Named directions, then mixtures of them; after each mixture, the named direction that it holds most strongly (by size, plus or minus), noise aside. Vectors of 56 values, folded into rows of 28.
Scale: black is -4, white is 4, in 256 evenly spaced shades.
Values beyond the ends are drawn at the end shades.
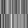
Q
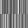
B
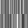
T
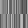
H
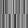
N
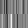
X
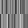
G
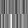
Q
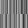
H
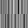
B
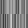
B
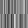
N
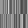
H
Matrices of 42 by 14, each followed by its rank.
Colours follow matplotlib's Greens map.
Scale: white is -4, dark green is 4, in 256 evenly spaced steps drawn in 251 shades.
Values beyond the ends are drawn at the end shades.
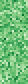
full rank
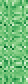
three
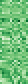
three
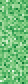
full rank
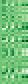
two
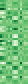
two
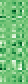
two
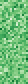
full rank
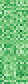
three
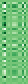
one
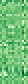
three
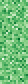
full rank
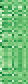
two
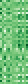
two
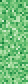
full rank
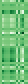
one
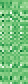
two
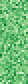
full rank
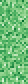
full rank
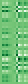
one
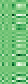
one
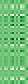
one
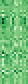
three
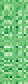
three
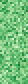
full rank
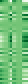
one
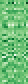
three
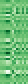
two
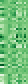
two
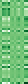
one
